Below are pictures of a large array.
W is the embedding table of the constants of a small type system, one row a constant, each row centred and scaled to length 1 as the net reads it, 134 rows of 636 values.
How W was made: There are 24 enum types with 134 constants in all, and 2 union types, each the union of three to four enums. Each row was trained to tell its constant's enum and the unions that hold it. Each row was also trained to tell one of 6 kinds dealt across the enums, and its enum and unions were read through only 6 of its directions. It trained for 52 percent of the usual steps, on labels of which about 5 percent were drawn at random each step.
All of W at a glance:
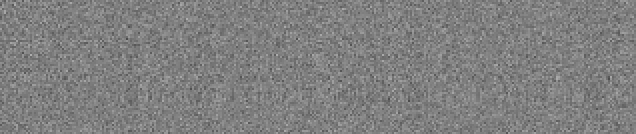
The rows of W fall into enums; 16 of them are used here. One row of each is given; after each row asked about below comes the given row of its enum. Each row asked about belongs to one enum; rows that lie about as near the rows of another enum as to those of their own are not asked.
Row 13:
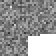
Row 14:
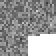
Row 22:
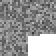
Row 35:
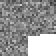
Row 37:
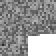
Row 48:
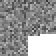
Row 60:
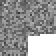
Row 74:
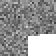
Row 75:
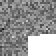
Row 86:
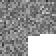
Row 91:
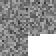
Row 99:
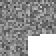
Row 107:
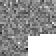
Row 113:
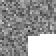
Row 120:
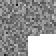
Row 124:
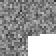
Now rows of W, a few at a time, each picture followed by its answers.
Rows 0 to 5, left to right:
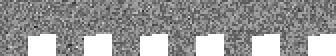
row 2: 75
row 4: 37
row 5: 14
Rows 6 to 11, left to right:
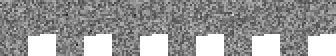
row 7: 60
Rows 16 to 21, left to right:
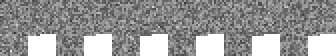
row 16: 91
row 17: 75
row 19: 124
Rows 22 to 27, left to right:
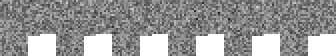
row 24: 91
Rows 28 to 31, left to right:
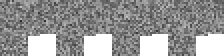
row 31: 86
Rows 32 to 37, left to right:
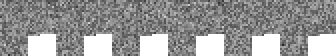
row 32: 86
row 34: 37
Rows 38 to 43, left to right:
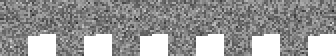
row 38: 91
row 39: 74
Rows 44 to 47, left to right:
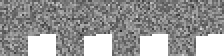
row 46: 86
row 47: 99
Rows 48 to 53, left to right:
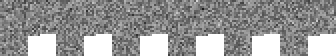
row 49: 75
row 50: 113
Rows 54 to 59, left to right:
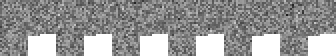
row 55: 91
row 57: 91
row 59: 113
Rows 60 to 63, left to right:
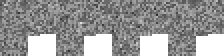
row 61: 35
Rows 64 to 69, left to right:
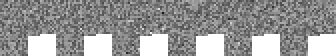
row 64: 99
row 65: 14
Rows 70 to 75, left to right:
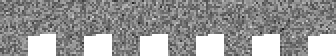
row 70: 113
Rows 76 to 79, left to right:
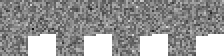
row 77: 14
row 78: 75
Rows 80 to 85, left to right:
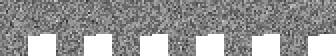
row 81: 86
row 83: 113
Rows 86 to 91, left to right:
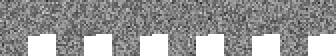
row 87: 37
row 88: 22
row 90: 74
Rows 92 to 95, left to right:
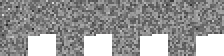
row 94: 14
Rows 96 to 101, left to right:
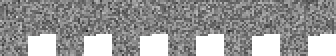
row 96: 22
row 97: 60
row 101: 60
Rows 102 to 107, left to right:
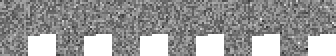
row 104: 35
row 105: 37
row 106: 37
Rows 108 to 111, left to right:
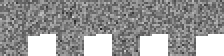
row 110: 124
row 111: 14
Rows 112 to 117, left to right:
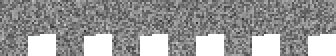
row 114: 99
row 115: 22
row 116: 99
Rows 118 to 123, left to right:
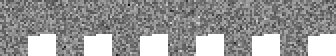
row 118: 86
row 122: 75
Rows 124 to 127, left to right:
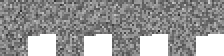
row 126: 35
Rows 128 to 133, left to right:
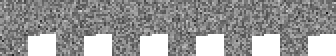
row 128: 124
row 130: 120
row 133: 35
